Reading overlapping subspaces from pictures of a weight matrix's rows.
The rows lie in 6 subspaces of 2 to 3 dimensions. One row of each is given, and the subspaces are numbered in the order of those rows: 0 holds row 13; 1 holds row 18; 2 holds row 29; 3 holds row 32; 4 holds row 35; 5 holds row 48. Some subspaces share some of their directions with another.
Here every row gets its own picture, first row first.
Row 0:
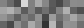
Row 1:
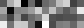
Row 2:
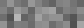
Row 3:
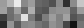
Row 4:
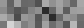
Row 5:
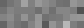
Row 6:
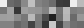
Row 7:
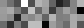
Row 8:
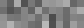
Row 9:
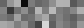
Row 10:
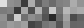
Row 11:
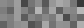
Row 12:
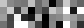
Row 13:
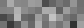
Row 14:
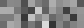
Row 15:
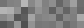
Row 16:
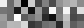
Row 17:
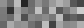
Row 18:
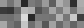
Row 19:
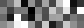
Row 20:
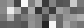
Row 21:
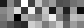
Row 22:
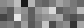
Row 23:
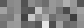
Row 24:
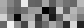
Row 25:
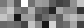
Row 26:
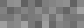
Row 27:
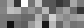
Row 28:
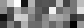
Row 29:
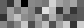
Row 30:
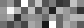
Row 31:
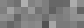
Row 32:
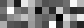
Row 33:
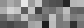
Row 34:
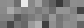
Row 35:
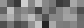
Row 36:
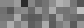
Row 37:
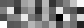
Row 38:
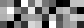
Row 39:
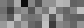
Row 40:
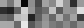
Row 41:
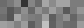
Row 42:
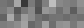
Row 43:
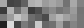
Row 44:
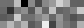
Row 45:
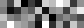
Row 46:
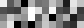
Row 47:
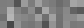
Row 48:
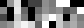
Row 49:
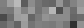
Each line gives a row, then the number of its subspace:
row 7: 3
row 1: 4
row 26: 4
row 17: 3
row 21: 5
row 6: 5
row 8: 0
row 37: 3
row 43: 4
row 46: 5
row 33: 0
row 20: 3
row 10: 5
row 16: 5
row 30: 3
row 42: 2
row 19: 5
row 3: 0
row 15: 1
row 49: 0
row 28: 0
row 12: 5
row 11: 3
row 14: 1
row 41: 3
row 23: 1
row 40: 1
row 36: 3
